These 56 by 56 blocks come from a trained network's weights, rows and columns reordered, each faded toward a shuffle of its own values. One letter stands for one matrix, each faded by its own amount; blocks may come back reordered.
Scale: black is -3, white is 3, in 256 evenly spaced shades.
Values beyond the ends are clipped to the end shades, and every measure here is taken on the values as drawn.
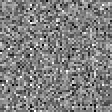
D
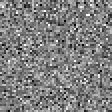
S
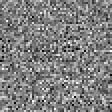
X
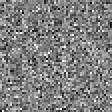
S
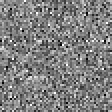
S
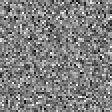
S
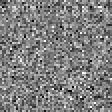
S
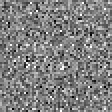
D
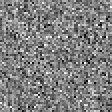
S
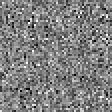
D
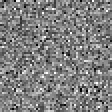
D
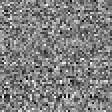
X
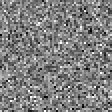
S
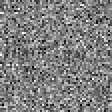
S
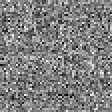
X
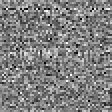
X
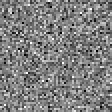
S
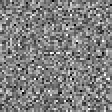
D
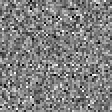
S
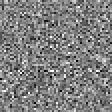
S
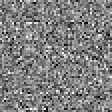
S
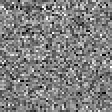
S
